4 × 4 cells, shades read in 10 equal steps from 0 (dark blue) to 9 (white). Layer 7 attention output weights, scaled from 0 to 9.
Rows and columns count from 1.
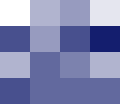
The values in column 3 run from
2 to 5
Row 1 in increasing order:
5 6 8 9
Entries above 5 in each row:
3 0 2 0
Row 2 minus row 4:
0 2 -1 -3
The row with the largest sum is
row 1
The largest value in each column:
9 6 5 8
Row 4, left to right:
2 3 3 3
